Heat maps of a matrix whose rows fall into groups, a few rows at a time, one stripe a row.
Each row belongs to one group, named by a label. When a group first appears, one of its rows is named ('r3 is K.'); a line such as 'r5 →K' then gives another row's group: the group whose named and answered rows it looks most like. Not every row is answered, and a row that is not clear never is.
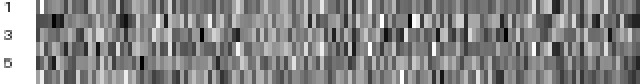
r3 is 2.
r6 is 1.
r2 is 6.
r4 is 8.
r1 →8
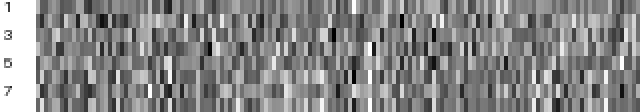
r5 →2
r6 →8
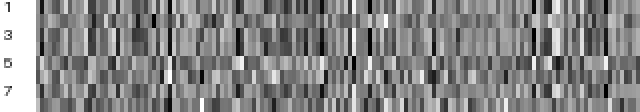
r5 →8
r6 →2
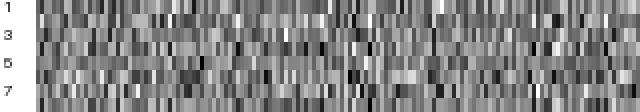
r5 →2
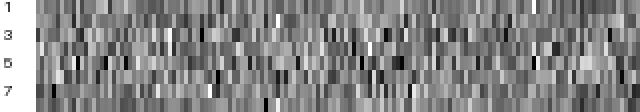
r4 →8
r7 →6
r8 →6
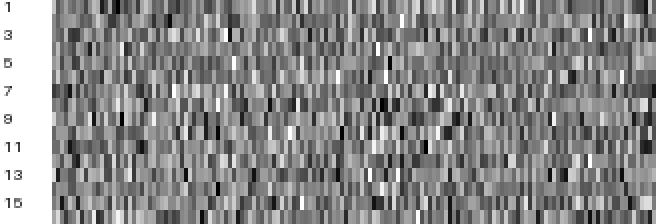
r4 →1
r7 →6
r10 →2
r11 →6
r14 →2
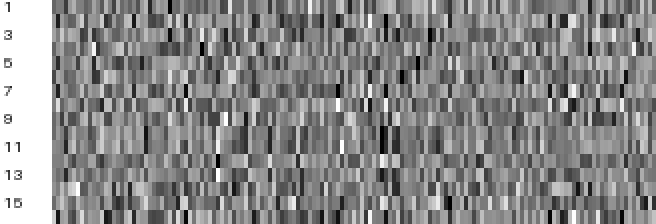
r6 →2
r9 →6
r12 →2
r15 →2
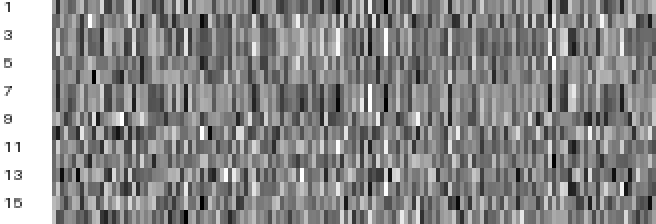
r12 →1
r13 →6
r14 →8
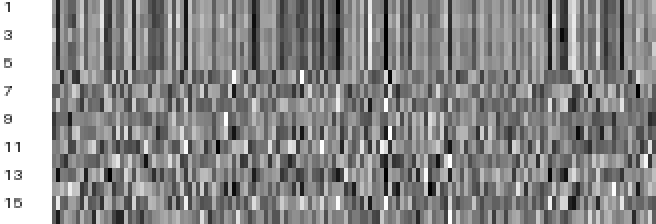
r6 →6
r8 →8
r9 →6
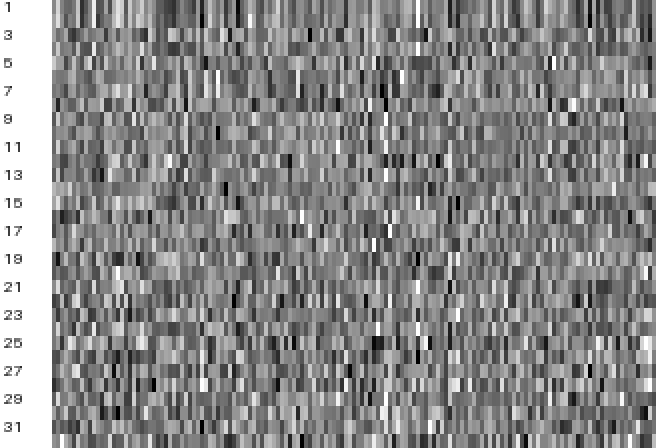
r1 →1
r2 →1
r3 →6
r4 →1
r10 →2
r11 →8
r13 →8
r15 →1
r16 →6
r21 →1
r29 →8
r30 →2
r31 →6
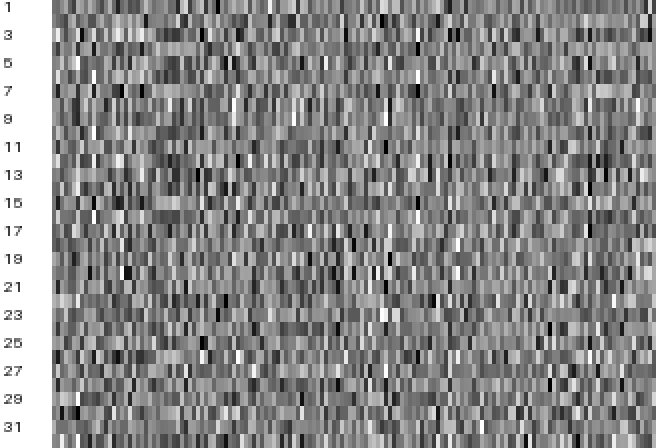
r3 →1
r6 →1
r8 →6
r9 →6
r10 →1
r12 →1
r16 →1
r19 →6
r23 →2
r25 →1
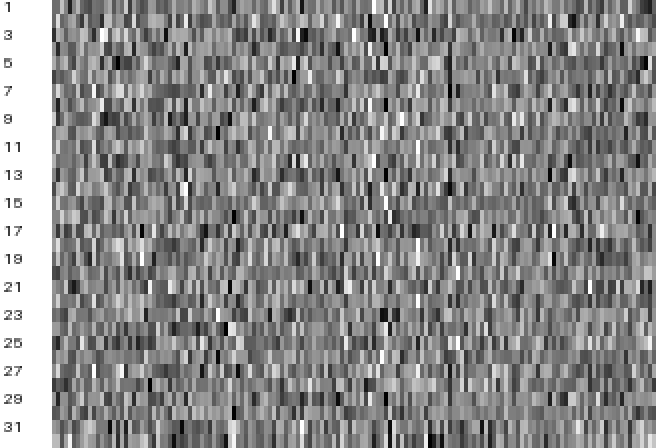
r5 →2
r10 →2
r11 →1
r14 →2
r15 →8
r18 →1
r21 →6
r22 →1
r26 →2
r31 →6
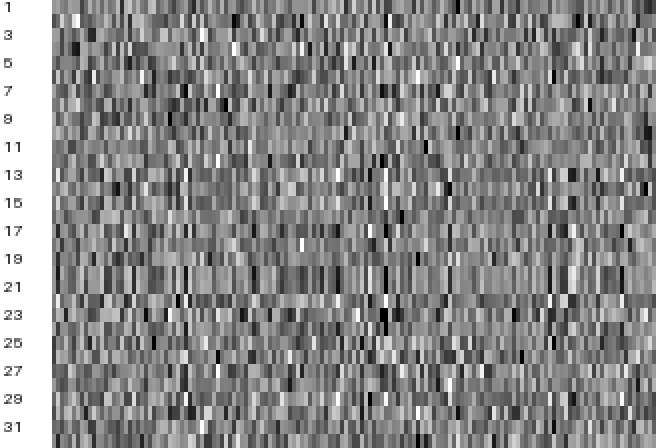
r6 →1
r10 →1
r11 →6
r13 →8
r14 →2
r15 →8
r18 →6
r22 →8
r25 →1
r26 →2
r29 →8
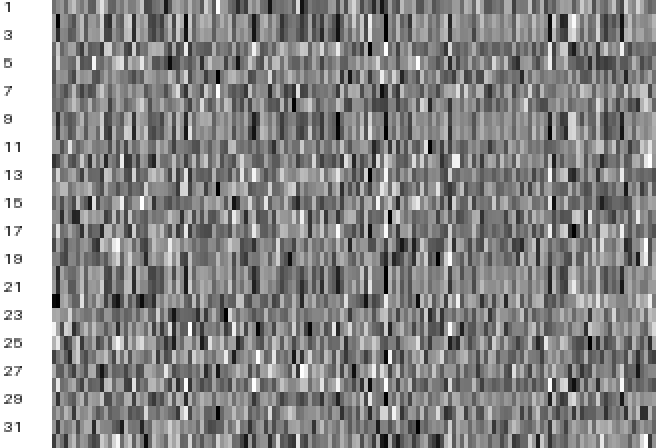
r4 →8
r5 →1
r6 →2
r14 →2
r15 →1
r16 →6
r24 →6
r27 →2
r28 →8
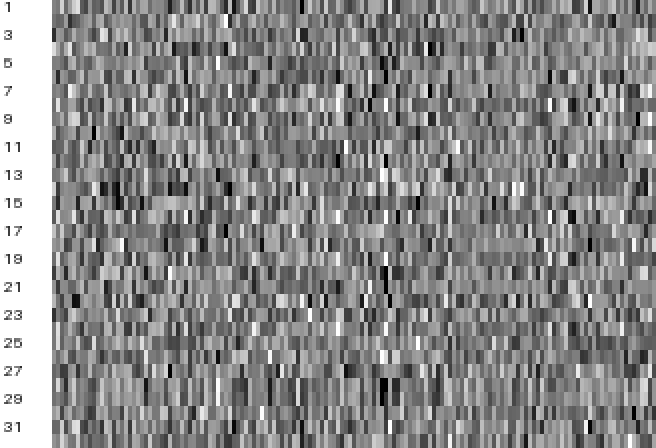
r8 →8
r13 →2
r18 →1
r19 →8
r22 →6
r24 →8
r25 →1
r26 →2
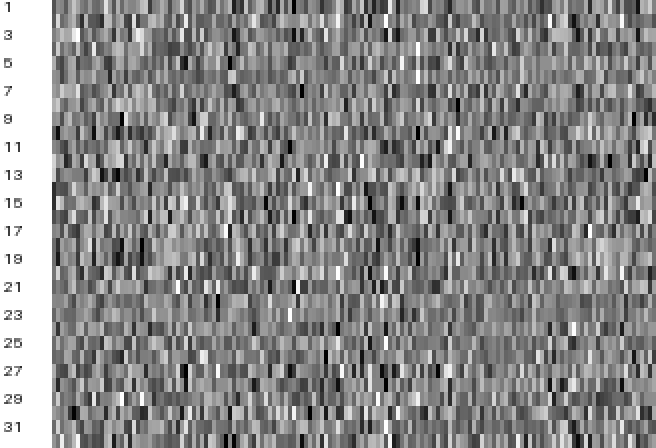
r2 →8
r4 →1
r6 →6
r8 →1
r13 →2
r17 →6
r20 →8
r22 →2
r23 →2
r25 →8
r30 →6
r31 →8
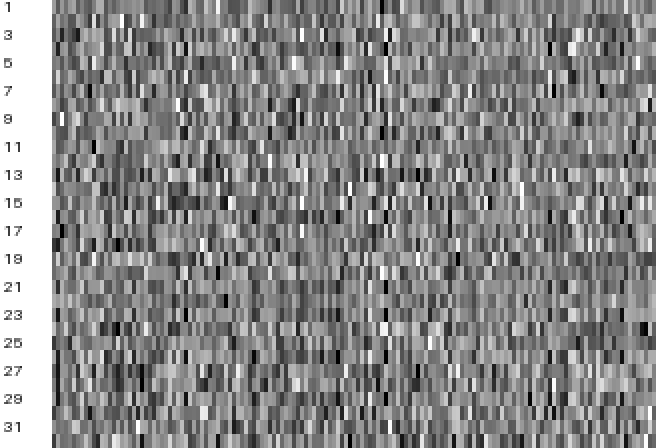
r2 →1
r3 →6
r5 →6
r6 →8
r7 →1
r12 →2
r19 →1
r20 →2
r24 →2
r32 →2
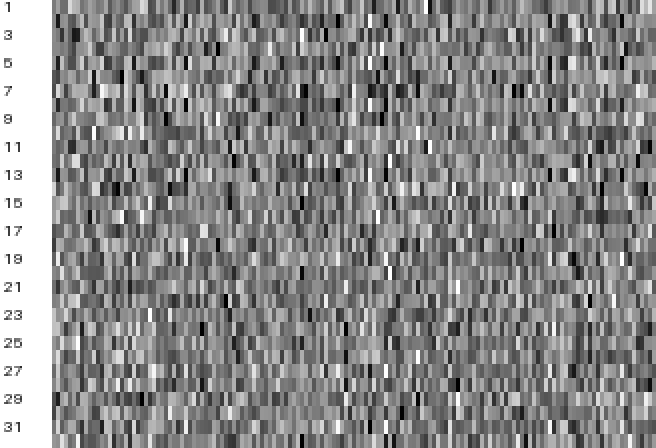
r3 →6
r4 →2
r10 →1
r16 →1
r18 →2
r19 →8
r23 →6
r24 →1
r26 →1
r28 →1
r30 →2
